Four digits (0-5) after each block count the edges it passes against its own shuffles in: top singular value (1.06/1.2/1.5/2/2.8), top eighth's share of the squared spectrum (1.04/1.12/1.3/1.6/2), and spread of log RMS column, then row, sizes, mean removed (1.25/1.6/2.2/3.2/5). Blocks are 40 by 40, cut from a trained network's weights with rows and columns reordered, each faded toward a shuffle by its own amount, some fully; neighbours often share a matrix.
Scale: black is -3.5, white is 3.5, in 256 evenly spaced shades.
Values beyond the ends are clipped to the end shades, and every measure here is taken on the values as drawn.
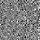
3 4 2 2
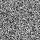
0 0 0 0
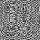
4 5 3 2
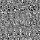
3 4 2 2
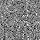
2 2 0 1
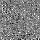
1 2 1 1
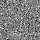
0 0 0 0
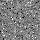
0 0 0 0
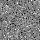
1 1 0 0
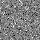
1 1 0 0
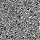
0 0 0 0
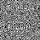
3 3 1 1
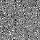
2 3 1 0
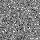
0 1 0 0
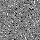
1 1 0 0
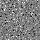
0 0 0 0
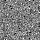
1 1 0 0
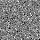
0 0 0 0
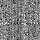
2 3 1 2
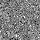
0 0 0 0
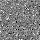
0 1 0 0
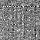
2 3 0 2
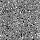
1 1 0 1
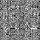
2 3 0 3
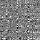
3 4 2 2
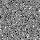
1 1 0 0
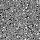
1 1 0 0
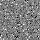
1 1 0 0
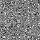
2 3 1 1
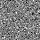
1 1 0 0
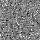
1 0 0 0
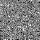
2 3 1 1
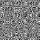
3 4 2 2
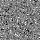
1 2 0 0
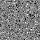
2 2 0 0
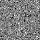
2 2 1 1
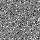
0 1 0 1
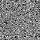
2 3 0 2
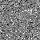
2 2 0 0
